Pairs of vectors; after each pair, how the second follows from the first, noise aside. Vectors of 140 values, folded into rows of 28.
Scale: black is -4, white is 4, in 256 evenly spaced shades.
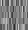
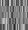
copied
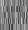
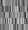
sign-scrambled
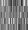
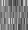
copied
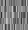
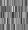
sign-scrambled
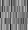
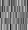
copied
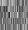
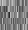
copied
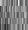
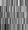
copied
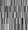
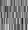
copied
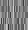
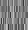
copied
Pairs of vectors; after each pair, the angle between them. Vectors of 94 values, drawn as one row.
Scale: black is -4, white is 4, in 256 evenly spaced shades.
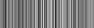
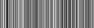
partly opposed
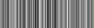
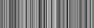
nearly opposite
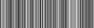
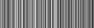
orthogonal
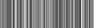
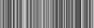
nearly parallel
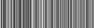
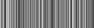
partly aligned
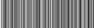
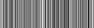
partly aligned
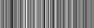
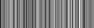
partly opposed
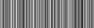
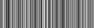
orthogonal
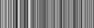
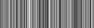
partly aligned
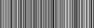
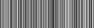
nearly parallel
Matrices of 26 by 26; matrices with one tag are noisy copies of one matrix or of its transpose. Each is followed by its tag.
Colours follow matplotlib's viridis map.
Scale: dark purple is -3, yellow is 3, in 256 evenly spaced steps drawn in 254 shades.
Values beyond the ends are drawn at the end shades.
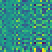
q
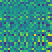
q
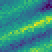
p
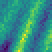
p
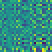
q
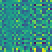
q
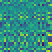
q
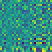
q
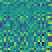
q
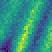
p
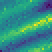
p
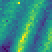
p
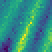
p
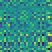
q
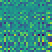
q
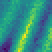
p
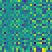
q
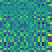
q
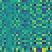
q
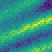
p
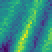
p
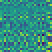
q
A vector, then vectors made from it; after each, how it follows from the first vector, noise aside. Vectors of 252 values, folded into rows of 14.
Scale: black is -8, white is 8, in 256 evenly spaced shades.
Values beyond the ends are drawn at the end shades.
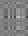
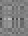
reversed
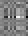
scaled up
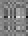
scaled up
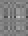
copied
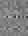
sign-scrambled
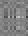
copied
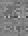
sign-scrambled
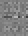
sign-scrambled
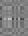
reversed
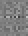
sign-scrambled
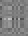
reversed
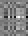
scaled up
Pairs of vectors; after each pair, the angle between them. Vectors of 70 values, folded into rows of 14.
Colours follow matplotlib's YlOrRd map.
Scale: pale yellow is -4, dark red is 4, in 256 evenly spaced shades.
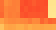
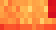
nearly opposite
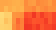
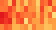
partly opposed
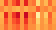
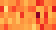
partly opposed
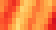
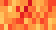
partly opposed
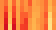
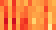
nearly parallel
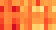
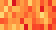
partly opposed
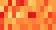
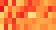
nearly opposite
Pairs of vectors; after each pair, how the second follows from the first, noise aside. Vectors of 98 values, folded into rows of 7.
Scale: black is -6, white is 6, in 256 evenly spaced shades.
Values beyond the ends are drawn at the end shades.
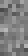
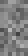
shuffled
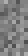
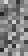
scaled up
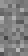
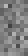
shuffled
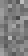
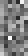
scaled up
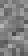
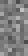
shuffled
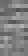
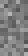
shuffled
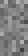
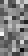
scaled up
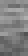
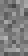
shuffled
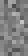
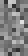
scaled up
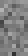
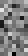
scaled up
